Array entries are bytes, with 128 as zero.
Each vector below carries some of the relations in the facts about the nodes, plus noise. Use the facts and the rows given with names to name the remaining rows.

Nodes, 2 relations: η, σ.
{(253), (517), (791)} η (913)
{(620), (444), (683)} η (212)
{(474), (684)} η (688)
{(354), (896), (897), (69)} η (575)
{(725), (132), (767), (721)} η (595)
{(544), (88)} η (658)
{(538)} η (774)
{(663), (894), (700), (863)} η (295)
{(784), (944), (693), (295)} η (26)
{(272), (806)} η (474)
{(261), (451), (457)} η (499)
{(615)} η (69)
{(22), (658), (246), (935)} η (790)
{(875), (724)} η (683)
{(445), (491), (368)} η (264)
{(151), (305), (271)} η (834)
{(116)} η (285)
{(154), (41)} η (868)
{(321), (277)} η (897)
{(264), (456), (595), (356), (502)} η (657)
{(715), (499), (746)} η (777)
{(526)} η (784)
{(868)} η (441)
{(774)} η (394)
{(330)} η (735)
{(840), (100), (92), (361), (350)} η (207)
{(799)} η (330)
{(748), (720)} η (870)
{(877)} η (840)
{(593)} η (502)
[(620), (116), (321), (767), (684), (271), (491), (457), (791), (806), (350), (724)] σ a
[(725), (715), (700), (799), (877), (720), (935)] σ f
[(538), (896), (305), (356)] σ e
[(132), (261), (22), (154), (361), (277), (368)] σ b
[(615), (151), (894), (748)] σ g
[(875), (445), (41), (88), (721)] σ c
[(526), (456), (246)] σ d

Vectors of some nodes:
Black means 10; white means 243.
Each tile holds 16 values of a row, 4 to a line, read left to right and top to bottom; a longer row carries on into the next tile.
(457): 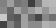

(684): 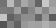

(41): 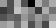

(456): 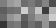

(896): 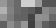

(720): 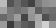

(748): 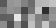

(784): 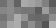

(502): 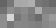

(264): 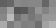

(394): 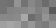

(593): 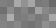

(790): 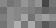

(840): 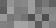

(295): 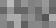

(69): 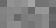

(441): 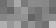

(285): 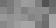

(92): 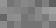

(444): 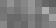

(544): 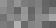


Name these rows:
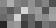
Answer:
(526)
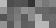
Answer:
(935)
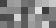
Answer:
(615)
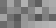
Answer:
(767)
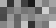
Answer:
(445)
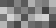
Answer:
(368)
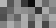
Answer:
(88)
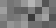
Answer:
(538)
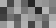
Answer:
(721)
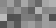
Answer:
(321)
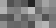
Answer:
(715)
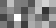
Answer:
(894)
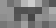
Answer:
(356)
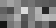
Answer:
(246)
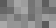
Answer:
(868)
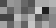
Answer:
(151)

